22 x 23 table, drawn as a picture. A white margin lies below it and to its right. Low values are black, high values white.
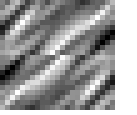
Symmetry: a half turn. Average level on the scale: 50%. Grain: diagonal, up to the right.
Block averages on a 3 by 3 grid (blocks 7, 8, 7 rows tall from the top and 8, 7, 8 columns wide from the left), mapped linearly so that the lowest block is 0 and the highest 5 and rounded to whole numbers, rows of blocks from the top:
202 / 050 / 202
